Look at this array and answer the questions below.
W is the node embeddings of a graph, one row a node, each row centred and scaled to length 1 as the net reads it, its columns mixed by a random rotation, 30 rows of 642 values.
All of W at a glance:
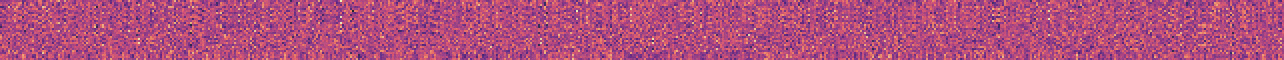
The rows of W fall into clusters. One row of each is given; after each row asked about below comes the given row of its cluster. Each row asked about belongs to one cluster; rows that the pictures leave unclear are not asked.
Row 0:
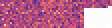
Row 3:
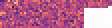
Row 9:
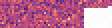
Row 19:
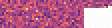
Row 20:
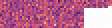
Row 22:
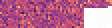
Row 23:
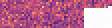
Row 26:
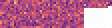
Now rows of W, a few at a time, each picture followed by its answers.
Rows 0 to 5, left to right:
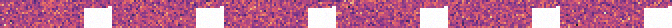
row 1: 9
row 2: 19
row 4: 26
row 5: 9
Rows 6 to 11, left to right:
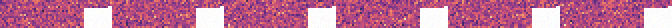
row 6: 22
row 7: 26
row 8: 0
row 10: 26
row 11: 0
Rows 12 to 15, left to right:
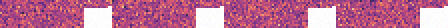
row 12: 22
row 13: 22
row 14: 20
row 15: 0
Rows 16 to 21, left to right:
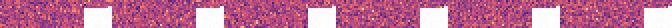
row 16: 22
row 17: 9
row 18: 3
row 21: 19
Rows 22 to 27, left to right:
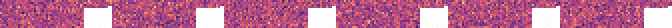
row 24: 20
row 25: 3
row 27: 23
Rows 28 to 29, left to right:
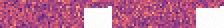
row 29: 23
